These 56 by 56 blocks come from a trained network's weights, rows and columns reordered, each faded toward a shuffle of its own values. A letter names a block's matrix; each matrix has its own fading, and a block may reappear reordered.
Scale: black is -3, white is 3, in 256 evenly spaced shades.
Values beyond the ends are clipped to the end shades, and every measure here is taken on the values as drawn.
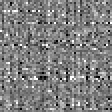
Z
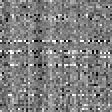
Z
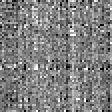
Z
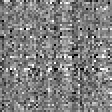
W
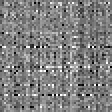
Z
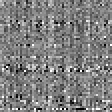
Z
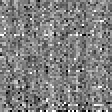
W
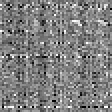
Z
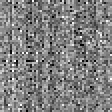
W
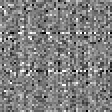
W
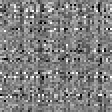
Z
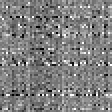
Z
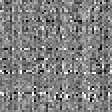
Z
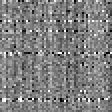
Z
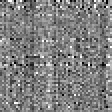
Z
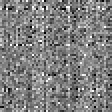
W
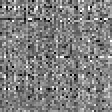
W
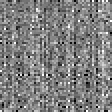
Z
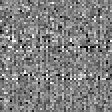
W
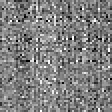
W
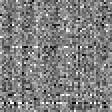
W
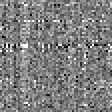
W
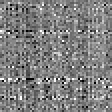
Z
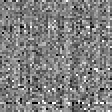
W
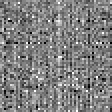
Z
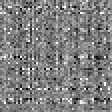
Z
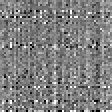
Z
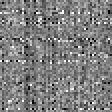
Z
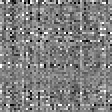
Z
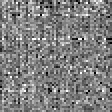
W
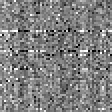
W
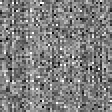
W
